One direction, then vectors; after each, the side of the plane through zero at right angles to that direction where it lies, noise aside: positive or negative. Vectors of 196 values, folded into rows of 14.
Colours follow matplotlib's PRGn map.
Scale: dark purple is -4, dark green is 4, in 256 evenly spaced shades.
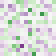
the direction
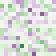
negative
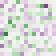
positive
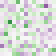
positive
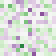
negative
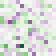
negative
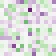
negative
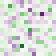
negative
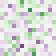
positive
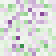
negative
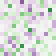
negative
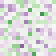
positive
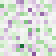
negative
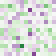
negative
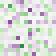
negative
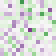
positive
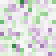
positive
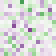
positive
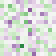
negative
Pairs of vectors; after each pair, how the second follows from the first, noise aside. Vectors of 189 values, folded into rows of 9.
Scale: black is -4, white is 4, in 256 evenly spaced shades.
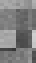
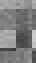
copied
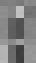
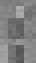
shrunk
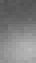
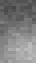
copied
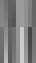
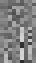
sign-scrambled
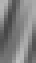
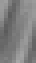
shrunk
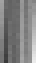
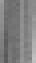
shrunk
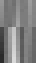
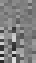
sign-scrambled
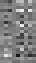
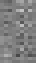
shrunk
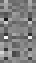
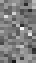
shuffled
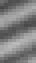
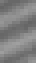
shrunk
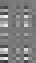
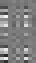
copied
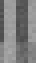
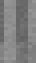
shrunk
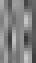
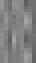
shrunk
